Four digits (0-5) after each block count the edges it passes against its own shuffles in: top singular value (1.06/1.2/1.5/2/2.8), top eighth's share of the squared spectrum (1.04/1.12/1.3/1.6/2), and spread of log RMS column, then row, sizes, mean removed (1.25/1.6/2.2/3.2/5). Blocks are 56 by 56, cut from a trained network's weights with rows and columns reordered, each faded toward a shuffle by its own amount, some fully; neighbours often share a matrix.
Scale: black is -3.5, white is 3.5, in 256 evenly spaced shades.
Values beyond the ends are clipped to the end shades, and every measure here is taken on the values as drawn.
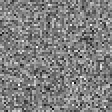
0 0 0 0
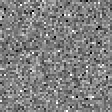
1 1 0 0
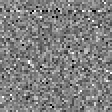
3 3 0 1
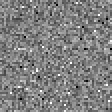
1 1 0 0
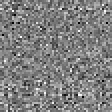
3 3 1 2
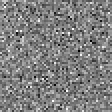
0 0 0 0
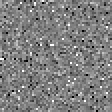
0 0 0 0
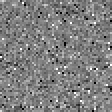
2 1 0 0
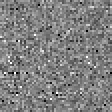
2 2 0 1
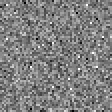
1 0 0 0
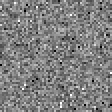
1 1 0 0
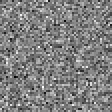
0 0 0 0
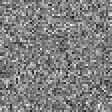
3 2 0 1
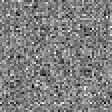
3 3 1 2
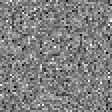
2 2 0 0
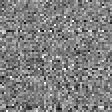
4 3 0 2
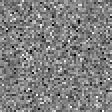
2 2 0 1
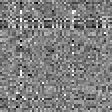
4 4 1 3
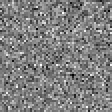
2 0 0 0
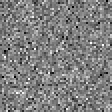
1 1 0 0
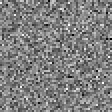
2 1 0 0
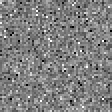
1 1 0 0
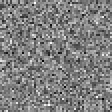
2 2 0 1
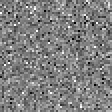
1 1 0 0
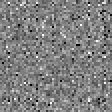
3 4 2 2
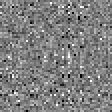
3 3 2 1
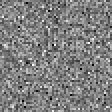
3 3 0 0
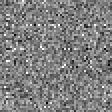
3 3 1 1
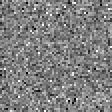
0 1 0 0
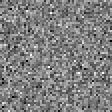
2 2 0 0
